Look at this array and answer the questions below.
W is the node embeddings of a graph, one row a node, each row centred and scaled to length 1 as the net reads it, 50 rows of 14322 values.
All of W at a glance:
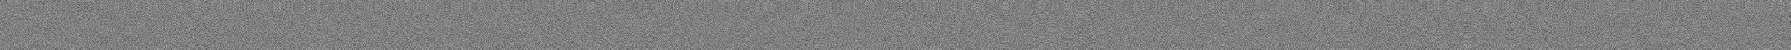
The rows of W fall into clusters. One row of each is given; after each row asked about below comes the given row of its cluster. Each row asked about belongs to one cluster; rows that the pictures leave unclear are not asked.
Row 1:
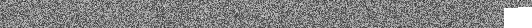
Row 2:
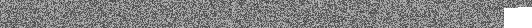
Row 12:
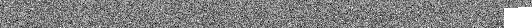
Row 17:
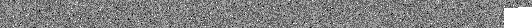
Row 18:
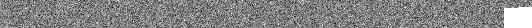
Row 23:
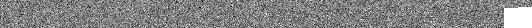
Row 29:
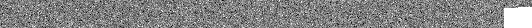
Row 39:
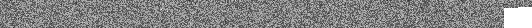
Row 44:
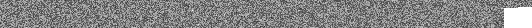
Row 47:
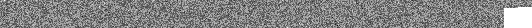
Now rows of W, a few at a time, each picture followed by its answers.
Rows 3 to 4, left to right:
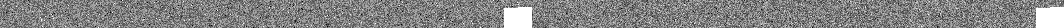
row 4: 2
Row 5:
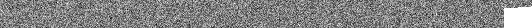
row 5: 18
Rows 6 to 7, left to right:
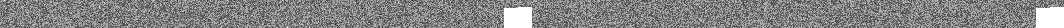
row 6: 47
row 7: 2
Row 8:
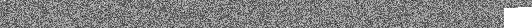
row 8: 47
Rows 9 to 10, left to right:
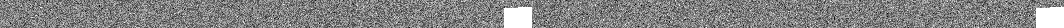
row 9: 47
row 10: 18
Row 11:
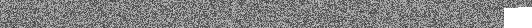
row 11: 2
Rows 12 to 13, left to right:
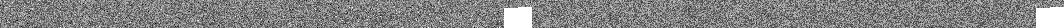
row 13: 23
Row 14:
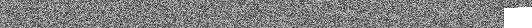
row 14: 2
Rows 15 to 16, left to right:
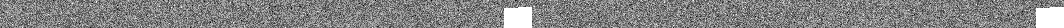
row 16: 29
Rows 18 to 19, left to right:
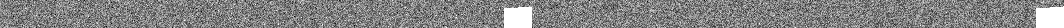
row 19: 18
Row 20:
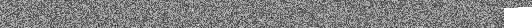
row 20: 44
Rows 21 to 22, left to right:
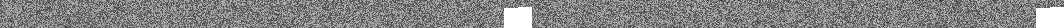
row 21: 17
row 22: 39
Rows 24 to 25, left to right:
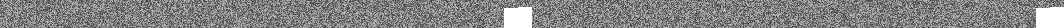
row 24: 17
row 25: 44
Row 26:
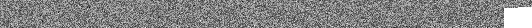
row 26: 23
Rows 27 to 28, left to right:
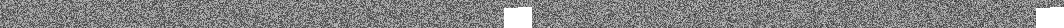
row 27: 1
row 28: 39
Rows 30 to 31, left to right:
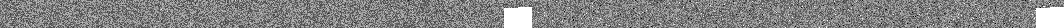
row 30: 39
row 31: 47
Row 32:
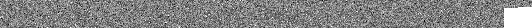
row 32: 23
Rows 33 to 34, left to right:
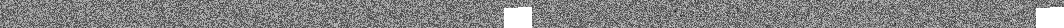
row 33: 1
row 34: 29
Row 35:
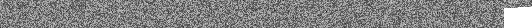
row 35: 18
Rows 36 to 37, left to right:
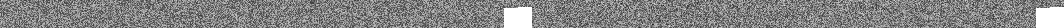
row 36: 47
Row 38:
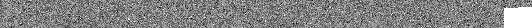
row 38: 17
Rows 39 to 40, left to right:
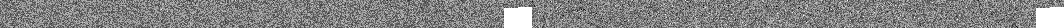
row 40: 17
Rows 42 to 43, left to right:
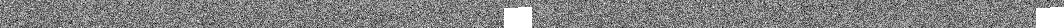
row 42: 12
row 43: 17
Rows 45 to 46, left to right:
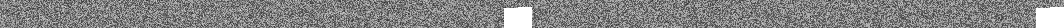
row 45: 44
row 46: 1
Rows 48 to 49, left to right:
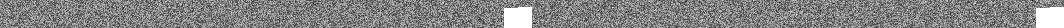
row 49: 18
